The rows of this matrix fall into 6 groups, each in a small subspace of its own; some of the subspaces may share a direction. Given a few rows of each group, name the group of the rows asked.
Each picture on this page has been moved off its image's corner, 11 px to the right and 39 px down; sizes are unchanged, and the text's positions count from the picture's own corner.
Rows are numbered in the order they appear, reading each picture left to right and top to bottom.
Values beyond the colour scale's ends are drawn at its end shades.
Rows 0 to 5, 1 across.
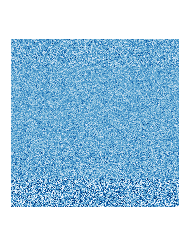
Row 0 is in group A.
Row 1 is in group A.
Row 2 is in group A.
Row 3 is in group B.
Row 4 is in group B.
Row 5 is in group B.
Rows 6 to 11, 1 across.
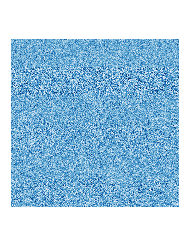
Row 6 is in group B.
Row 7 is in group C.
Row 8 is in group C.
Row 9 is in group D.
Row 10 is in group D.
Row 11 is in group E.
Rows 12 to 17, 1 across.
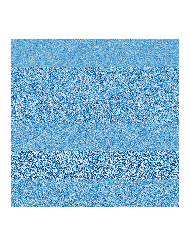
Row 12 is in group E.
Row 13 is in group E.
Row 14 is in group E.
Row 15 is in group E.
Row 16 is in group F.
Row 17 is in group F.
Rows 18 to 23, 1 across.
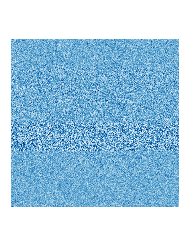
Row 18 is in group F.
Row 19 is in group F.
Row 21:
F
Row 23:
F
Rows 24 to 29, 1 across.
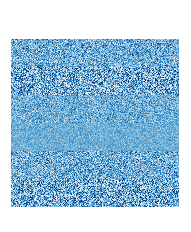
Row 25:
B
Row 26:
F
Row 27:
D
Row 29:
B
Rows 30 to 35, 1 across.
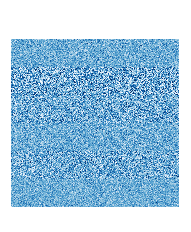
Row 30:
B
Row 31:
A
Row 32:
C
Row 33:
C
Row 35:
C
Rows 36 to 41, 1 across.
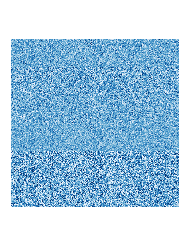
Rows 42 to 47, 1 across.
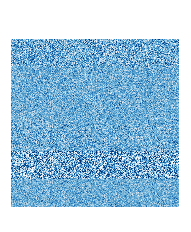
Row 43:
A
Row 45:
A
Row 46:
B
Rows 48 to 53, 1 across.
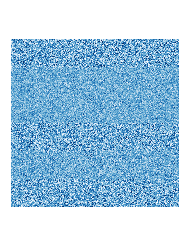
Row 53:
F
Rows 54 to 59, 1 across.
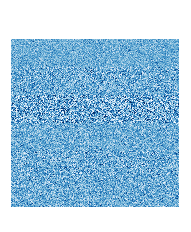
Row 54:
C
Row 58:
B
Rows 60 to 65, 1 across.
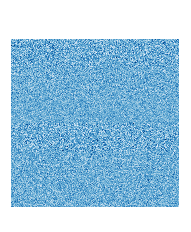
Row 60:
D
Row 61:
D
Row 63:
F
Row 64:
A
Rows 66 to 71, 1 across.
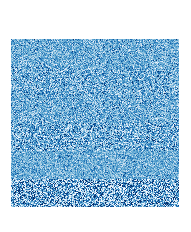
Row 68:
C
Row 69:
A
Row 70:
F
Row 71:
F
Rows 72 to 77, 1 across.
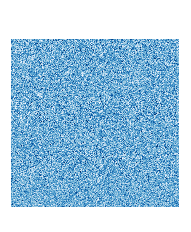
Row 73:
A
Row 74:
B
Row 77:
B
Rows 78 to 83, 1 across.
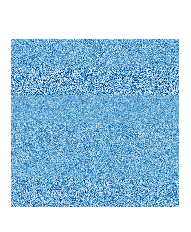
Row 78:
C
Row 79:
A
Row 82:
B
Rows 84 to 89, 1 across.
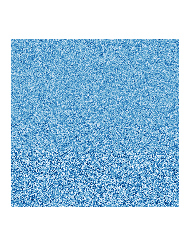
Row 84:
B
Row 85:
D
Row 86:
B
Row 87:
B
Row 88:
A
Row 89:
F
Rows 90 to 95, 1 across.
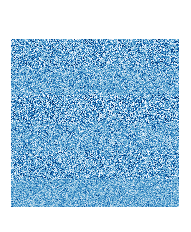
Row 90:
C
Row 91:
D
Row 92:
D
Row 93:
E
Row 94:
F
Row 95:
E
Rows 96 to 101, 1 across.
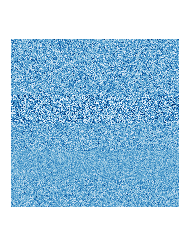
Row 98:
E
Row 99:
E
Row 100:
F
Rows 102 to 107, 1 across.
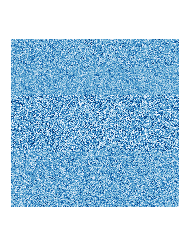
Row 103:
E
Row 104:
E
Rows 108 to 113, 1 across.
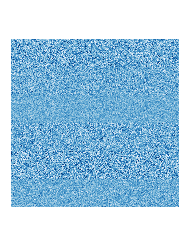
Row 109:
D
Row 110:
D
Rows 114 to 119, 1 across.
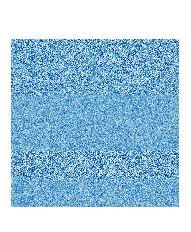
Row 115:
A
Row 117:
A
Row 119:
B
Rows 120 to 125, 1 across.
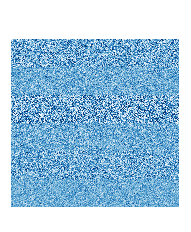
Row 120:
A
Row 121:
E
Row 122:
C
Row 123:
D
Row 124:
F
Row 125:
B
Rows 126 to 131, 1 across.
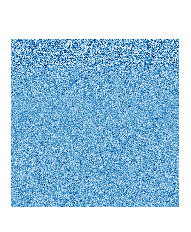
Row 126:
A
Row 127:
B
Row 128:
C
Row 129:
C
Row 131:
B
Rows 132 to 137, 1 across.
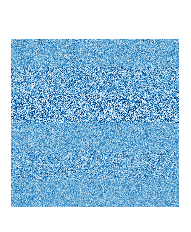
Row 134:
C
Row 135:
D
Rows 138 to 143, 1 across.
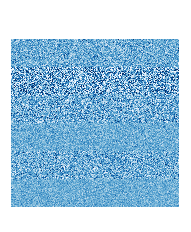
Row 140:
A
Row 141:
D
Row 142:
F
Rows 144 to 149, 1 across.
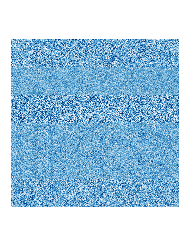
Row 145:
E
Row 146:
B
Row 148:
E
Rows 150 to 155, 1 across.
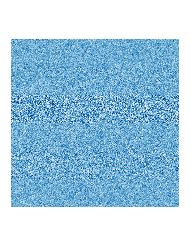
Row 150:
A
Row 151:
E
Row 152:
D
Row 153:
B
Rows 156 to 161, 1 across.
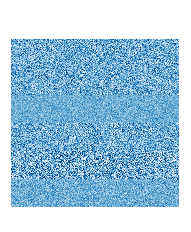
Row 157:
E
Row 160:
E
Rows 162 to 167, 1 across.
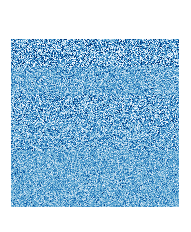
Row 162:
B
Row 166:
F
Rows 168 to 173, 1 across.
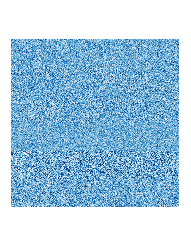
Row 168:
B
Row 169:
D
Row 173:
A
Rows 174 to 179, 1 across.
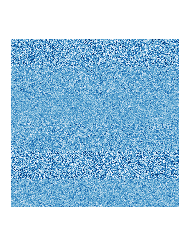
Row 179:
D
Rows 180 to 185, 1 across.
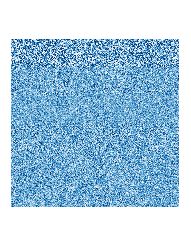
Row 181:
F
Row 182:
B
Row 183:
C
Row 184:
C
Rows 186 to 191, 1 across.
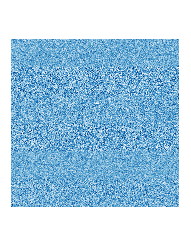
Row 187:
F
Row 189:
F
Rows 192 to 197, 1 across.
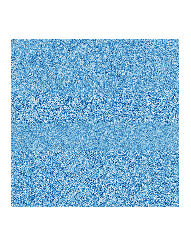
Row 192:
E
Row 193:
F
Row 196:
F
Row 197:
D
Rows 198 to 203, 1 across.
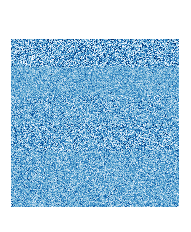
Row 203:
E
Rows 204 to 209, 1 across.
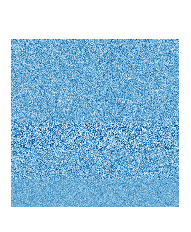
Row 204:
E
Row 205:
C
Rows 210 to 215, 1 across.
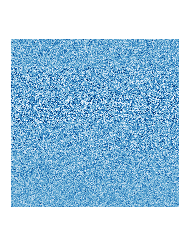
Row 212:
A
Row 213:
A
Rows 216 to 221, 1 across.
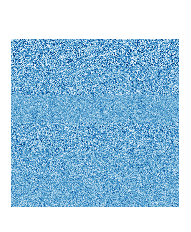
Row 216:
A
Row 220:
A
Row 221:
C
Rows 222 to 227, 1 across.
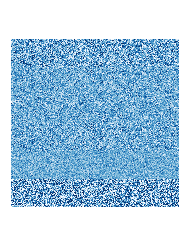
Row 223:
C
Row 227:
A
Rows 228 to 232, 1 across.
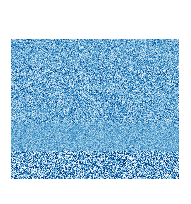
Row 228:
E
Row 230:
F
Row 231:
B
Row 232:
F
